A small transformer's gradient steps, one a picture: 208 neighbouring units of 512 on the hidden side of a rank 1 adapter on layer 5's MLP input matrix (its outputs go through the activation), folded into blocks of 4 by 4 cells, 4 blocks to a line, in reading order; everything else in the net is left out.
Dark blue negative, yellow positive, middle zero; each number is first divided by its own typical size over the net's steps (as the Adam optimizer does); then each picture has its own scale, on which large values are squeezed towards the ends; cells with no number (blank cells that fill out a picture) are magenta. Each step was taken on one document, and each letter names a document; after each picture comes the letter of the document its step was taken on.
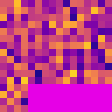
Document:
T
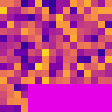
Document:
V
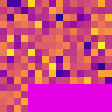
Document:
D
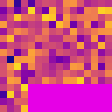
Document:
D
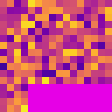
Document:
V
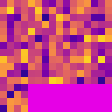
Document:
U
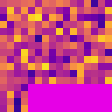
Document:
U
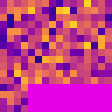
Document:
T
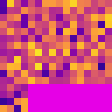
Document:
V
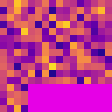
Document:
D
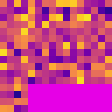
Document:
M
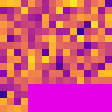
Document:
V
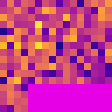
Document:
T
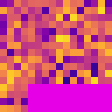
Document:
T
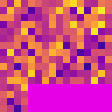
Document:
D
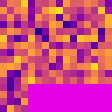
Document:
T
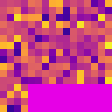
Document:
U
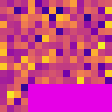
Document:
M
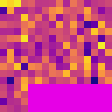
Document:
D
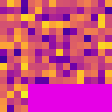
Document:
U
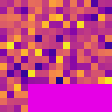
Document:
U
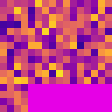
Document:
T
